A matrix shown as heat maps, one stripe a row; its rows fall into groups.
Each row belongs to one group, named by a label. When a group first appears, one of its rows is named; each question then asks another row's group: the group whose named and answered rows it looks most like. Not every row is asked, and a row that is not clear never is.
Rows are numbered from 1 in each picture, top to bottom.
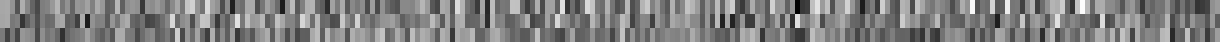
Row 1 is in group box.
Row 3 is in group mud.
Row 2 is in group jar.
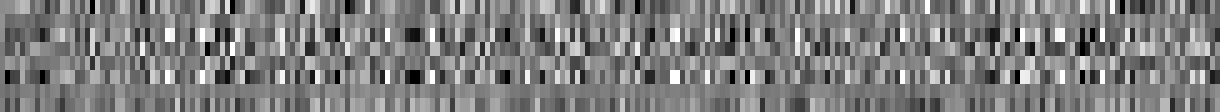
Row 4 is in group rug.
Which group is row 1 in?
box
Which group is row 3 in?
jar
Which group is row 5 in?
box
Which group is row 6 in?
jar
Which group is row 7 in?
mud
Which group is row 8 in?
mud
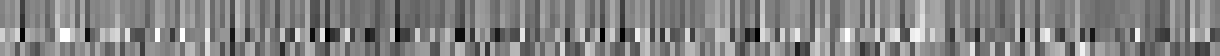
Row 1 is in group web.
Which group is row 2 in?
web
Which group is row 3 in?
web
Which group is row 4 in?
box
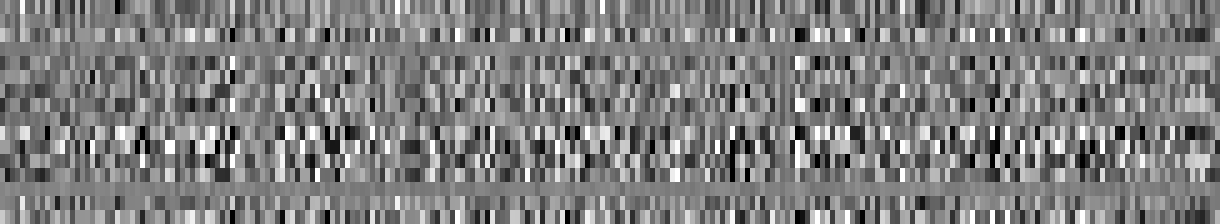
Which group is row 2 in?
mud
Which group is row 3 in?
box
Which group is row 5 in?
rug
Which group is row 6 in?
box
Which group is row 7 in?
jar
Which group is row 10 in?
box
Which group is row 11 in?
jar
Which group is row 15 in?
mud
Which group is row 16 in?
box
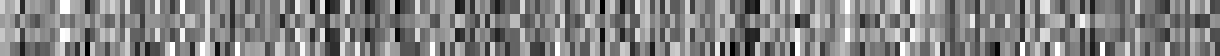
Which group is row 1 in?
web
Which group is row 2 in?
box
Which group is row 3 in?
web
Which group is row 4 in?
jar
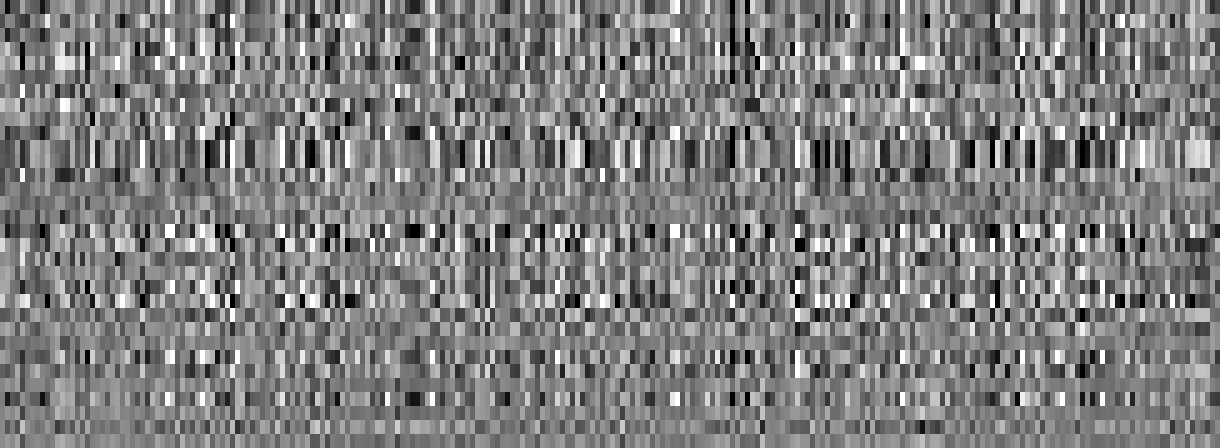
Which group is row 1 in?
jar
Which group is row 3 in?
jar
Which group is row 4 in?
jar
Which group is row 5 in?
web
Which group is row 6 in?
jar
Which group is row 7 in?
mud
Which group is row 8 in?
web
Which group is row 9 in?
box
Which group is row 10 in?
jar
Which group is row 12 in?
rug
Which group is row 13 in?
mud
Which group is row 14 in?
rug
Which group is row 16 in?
mud
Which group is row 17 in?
jar
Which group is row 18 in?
box
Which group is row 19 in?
mud
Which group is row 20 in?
box
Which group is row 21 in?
jar
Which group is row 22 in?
box
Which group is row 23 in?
rug
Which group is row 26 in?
jar
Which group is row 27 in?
rug
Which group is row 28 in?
web
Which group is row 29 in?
jar
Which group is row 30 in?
web
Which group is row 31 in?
mud
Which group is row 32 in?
web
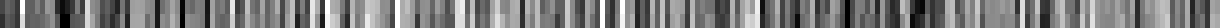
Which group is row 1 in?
mud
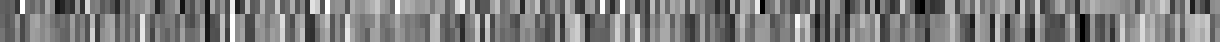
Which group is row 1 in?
mud
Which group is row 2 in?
rug
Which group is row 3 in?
rug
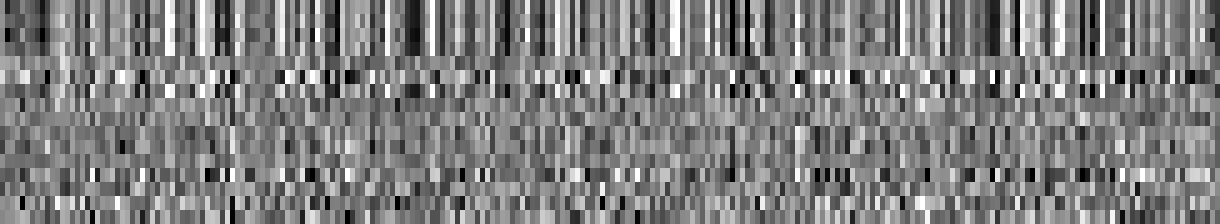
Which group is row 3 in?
jar
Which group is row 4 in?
jar
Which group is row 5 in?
web
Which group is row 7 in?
jar
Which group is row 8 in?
web
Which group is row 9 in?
box
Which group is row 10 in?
rug
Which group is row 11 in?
rug
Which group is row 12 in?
jar
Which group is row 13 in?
rug
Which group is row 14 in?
mud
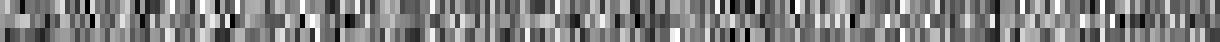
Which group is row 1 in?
jar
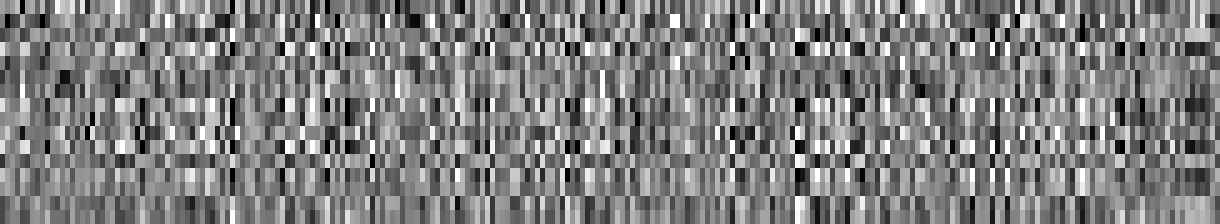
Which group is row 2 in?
jar
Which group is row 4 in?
box
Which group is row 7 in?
mud
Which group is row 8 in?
box
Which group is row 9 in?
box
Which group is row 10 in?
jar
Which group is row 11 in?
box
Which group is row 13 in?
box
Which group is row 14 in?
box
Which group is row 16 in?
rug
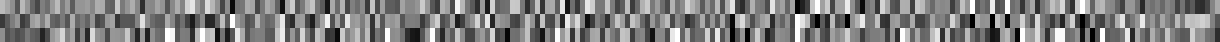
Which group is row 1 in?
box
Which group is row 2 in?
rug
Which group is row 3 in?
jar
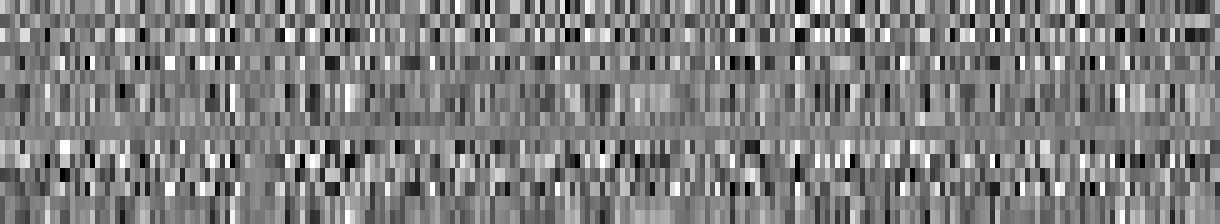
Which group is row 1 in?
box
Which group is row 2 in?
rug
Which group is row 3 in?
box
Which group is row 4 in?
mud
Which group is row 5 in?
jar
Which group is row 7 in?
rug
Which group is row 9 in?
web
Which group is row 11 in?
web
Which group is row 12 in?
box
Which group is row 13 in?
mud
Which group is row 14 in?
jar
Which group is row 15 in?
rug
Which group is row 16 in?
rug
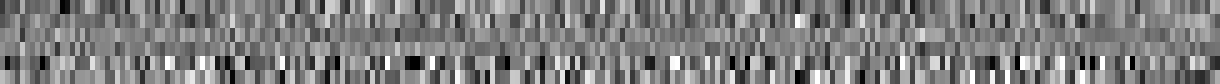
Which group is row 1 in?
mud
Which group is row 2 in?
rug
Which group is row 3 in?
web
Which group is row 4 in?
mud
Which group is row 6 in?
box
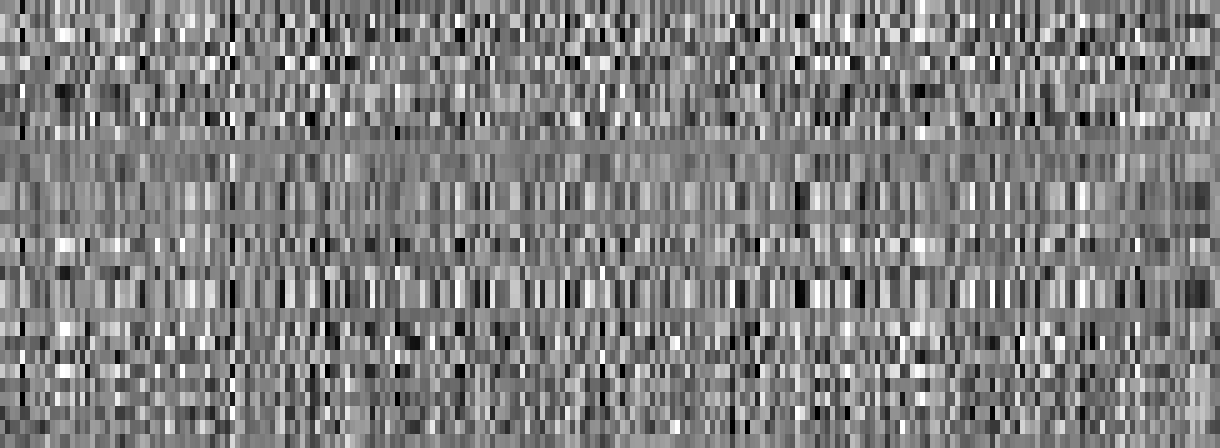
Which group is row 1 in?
web
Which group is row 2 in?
box
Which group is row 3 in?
web
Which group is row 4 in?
rug
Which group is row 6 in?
jar
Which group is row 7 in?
mud
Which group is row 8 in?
mud
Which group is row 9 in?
rug
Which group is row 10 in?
web
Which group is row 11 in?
mud
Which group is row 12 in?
rug
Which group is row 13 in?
rug
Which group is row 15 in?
box
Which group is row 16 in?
mud
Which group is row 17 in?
box
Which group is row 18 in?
web
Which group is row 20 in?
mud
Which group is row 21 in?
box
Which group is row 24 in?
web
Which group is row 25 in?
jar
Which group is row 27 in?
web
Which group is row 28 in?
rug
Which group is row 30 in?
rug
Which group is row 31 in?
jar
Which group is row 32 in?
rug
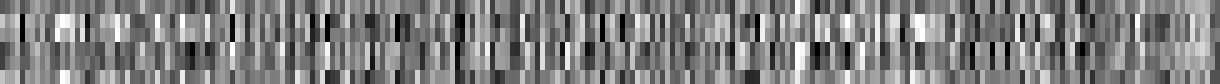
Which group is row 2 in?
web
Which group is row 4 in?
rug
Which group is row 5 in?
rug
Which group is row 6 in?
web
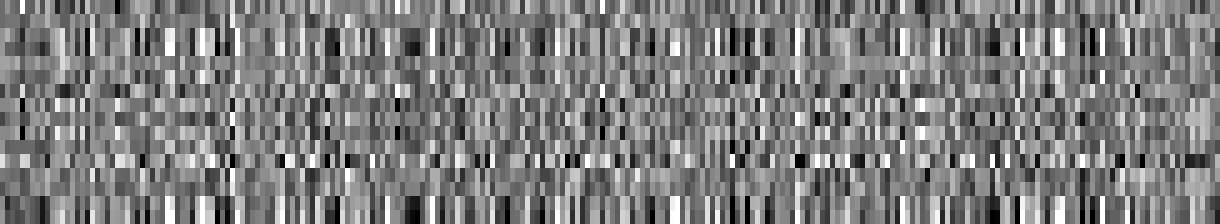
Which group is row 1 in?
mud
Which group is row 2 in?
rug
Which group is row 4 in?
jar
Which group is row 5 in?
web
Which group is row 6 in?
jar
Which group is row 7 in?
mud
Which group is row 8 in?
web
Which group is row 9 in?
rug
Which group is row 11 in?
jar
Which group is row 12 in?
box
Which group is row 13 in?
rug
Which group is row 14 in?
rug
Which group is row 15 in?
jar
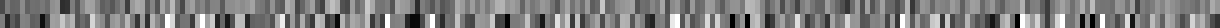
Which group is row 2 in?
jar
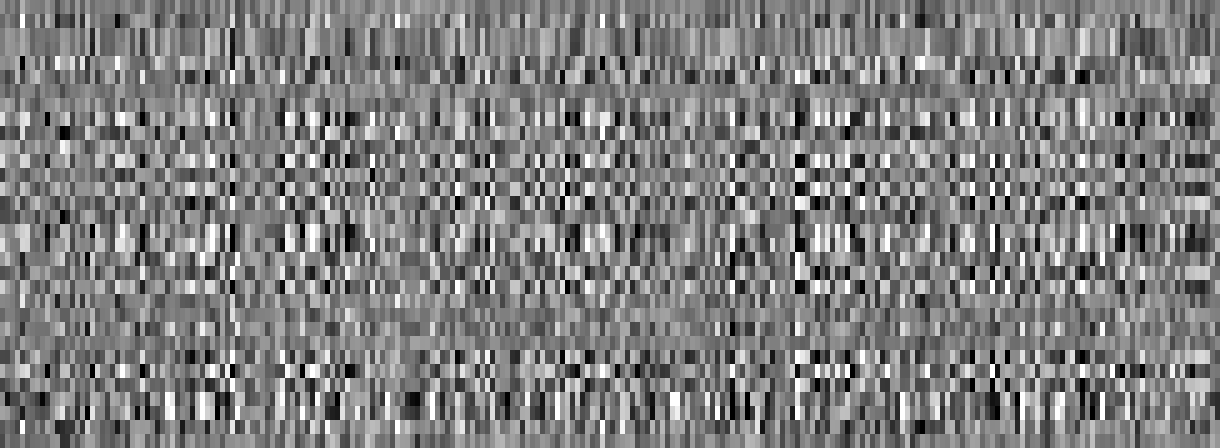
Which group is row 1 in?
mud
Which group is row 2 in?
mud
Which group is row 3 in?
box
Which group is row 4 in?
box
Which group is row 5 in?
web
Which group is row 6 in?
rug
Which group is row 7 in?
mud
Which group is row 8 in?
box
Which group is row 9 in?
box
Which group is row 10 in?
mud
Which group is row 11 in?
web
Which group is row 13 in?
rug
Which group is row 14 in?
box
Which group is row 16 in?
mud
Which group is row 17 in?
box
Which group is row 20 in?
rug
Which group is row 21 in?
box
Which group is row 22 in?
mud
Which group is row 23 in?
rug
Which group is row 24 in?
jar
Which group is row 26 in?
rug
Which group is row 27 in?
box
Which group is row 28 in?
rug
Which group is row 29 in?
jar
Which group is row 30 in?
jar
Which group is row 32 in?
mud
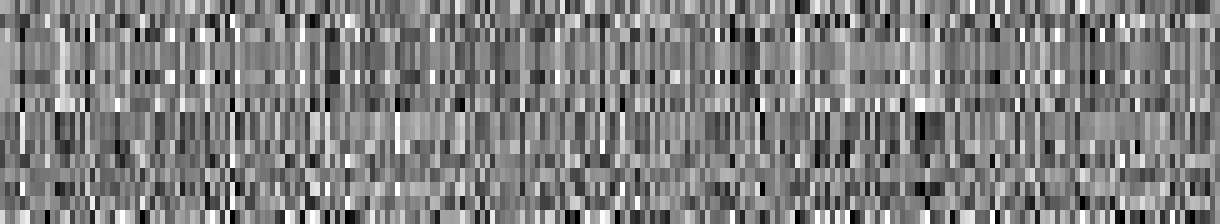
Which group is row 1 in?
box
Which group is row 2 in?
rug
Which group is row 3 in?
jar
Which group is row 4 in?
web
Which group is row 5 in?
web
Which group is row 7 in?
web
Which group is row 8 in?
web
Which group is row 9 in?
mud
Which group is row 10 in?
mud
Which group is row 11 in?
mud
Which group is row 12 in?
rug
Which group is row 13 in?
box
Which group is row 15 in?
rug
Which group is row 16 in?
box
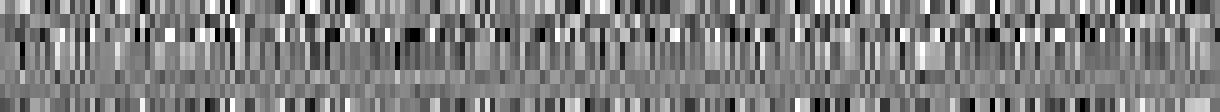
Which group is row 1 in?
box
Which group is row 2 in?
rug
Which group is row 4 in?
web
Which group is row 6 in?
mud
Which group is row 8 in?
rug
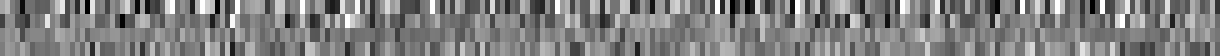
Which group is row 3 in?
web
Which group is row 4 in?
box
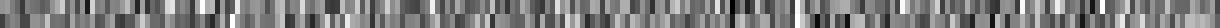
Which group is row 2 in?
rug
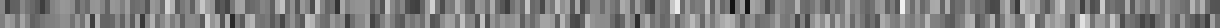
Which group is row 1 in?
jar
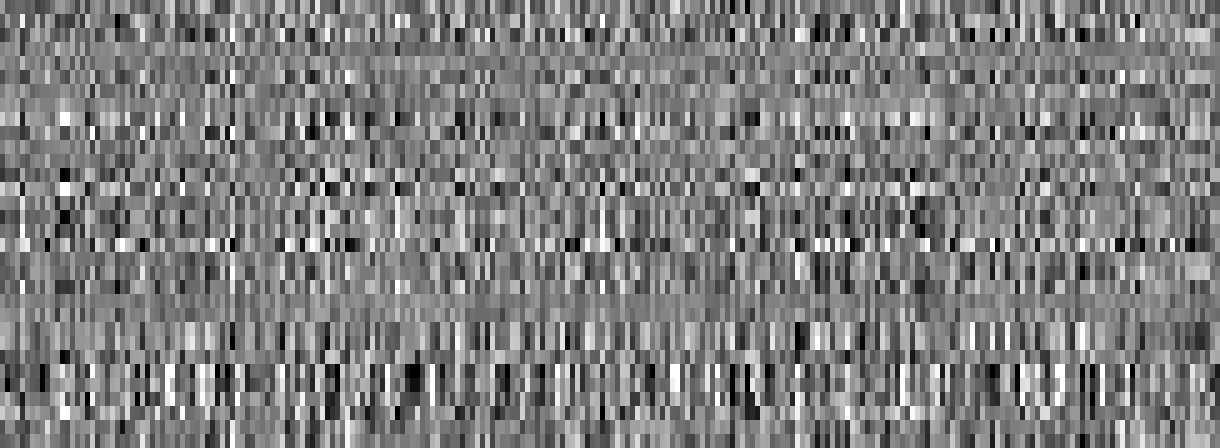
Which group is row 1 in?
jar
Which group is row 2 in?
mud
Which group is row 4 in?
web
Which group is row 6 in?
rug
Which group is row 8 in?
web
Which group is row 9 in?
web
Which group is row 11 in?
box
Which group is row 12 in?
rug
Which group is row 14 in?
web
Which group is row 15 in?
mud
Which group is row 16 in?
mud
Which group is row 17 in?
mud
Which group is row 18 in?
box
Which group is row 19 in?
rug
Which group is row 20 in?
rug
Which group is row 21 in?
mud
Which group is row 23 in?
mud
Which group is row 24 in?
box
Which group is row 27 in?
jar
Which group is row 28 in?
jar
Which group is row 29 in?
jar
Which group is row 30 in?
web
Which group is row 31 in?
rug
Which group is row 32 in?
rug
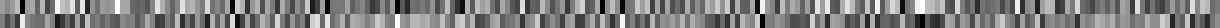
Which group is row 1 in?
web
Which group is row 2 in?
mud
